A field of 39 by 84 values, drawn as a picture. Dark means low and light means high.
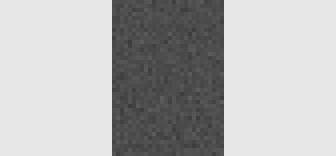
The table splits into one row of 3 panels. Panel 1,1: very high, flat. Panel 1,2: low, fine-grained, faint in contrast. Panel 1,3: very high, flat.
